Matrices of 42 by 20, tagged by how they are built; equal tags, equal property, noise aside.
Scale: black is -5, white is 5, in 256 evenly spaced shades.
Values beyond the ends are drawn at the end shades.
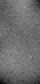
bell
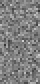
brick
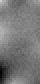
bell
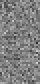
brick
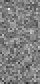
brick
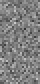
brick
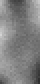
bell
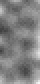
bell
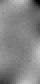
bell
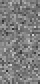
brick
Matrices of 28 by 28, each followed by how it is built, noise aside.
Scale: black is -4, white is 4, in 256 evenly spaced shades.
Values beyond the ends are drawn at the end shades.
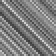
Toeplitz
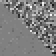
upper triangular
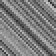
Toeplitz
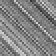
Toeplitz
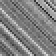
Toeplitz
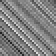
Toeplitz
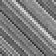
Toeplitz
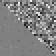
upper triangular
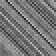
Toeplitz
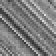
Toeplitz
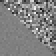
upper triangular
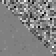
upper triangular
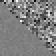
upper triangular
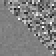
upper triangular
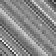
Toeplitz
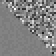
upper triangular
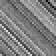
Toeplitz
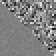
upper triangular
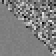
upper triangular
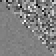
upper triangular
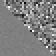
upper triangular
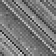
Toeplitz
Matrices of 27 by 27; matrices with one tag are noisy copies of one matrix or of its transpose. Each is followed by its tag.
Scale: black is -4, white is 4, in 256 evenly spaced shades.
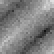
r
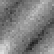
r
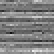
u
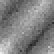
r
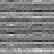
u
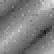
r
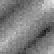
r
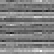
u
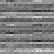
u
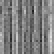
u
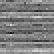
u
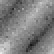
r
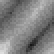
r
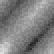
r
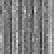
u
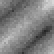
r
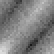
r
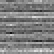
u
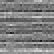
u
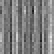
u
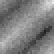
r
